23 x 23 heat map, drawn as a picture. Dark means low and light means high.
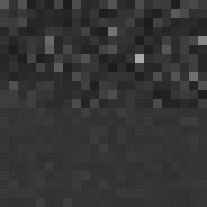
Mirror symmetry: none. Seam: horizontal, 50% of the way down, the bottom part calmer. Slope: none. Average level on the scale: 20%. Grain: fine.
